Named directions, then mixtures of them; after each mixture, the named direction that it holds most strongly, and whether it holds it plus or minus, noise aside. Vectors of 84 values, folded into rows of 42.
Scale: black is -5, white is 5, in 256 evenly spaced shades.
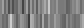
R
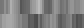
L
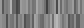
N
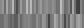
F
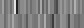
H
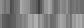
L, minus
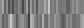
R, plus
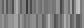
F, minus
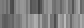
L, minus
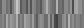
N, minus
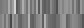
R, minus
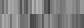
L, plus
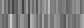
R, plus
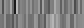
H, minus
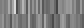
H, plus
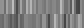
F, plus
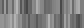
F, minus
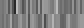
H, minus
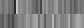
H, minus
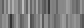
R, minus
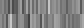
R, plus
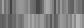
L, minus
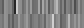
H, minus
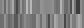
F, plus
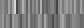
H, plus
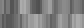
L, minus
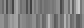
F, minus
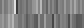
H, plus
